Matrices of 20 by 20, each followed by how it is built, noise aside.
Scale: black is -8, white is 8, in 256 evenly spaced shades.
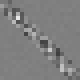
banded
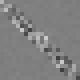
banded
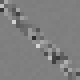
banded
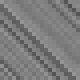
Toeplitz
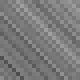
Toeplitz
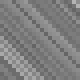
Toeplitz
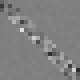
banded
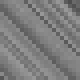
Toeplitz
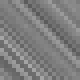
Toeplitz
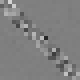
banded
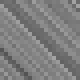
Toeplitz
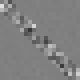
banded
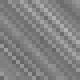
Toeplitz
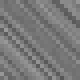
Toeplitz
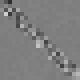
banded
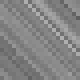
Toeplitz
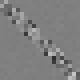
banded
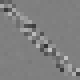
banded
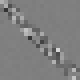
banded
